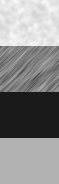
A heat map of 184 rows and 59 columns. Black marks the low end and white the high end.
The table splits into 4 rows of 1 panel. Panel 1,1: very high, blotchy, faint in contrast. Panel 2,1: middling, slanting up to the right. Panel 3,1: very low, flat. Panel 4,1: high, flat.
